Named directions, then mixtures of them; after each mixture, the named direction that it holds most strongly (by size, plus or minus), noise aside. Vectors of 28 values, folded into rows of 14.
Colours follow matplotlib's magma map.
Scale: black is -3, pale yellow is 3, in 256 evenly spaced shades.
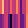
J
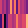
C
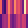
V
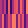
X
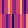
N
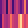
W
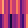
J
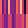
N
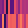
X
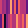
C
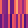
X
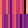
W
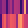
W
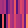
C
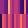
W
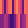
J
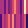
N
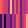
C
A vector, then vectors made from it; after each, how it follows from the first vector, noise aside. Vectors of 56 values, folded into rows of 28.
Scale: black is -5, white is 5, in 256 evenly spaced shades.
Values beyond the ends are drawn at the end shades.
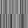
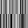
scaled up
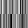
scaled up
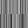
copied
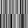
scaled up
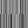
copied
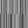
copied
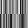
scaled up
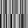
scaled up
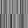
copied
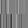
partly zeroed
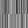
reversed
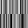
scaled up
